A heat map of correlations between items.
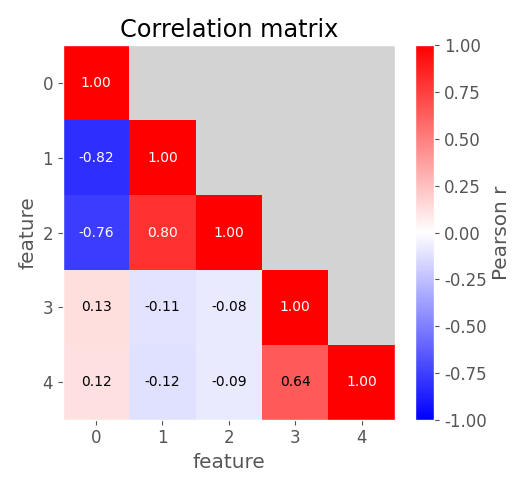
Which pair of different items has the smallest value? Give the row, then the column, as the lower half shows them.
1, 0
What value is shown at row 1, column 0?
-0.82
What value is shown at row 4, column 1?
-0.12
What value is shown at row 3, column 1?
-0.11
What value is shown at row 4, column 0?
0.12
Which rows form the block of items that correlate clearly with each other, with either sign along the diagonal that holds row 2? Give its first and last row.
0 to 2
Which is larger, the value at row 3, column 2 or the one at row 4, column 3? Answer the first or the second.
the second
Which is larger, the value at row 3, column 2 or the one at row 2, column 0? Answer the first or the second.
the first
